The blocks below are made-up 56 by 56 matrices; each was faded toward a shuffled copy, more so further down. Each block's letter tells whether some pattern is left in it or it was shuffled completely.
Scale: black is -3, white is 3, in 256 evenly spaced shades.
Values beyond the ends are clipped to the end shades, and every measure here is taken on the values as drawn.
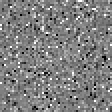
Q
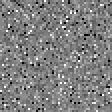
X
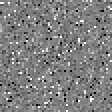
X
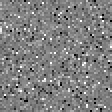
X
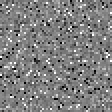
X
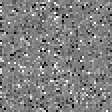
Q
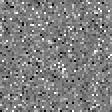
X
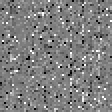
Q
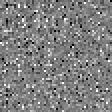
Q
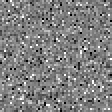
X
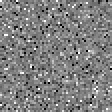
X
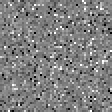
Q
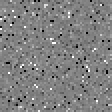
X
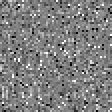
Q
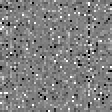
Q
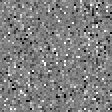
Q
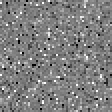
X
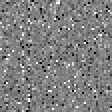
Q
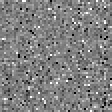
Q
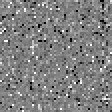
Q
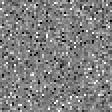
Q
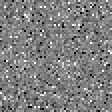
X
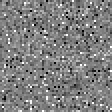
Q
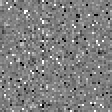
Q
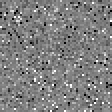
X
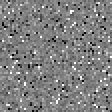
X
